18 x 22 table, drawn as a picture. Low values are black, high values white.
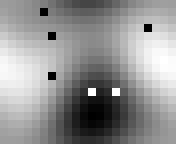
Average level on the scale: 60%. Lone odd cells: 6, 2 higher and 4 lower than their neighbours. Ninth with the lowest average: bottom middle. Stripes: none. Odd rows or columns: none.
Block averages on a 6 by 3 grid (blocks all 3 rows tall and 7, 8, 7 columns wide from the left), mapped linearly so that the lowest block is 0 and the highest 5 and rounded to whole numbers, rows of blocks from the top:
323 / 434 / 535 / 524 / 403 / 302
